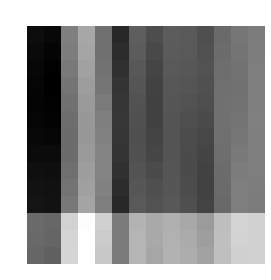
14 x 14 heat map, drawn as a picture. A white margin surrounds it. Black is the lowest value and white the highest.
The grain runs up and down. A horizontal seam about 80% of the way down splits the table, and the bottom part is higher. The bottom left is the roughest part.
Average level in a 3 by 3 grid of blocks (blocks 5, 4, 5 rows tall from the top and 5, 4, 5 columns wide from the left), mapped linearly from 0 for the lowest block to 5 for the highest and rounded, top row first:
102
102
435
